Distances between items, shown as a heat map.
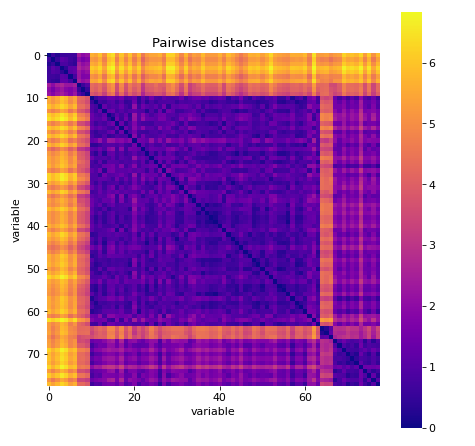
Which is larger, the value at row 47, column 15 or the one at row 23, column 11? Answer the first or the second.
the first
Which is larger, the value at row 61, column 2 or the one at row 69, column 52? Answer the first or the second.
the first
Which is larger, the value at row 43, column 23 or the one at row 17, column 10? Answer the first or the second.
the second
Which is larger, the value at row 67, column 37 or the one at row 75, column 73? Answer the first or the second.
the first
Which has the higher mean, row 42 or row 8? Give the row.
8
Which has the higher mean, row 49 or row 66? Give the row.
66
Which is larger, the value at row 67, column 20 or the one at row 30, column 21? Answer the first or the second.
the first
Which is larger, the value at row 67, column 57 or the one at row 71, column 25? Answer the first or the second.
the second
